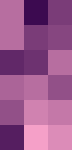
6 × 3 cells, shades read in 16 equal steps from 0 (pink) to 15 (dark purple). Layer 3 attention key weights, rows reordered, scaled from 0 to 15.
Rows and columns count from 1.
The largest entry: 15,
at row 1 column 2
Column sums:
49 44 38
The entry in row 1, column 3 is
10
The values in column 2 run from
0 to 15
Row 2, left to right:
5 10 9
